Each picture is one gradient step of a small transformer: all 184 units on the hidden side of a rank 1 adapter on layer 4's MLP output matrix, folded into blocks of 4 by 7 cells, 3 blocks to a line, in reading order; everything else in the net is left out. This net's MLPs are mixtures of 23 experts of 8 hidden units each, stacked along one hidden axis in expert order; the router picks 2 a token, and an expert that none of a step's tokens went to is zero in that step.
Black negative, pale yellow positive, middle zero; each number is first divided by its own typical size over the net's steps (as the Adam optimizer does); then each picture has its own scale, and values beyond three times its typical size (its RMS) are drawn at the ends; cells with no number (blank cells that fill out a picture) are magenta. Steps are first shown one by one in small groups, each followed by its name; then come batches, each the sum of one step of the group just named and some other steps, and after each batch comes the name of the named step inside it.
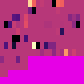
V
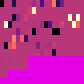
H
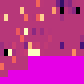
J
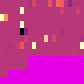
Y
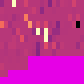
H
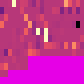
J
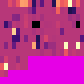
V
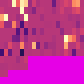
V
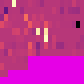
J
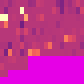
J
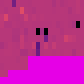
V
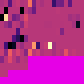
V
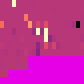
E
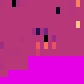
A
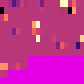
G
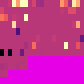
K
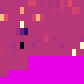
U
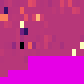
U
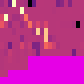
E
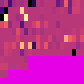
G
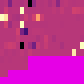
U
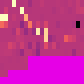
E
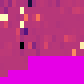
U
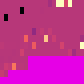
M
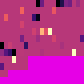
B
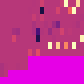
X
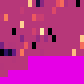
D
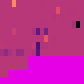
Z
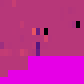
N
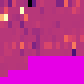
X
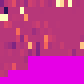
M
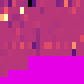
X
